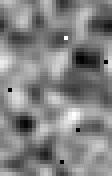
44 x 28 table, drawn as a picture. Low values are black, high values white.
Overall the values sit about 50% of the way up the scale. The texture is blotchy. Five lone cells stand out: one far higher and four far lower than their neighbours.
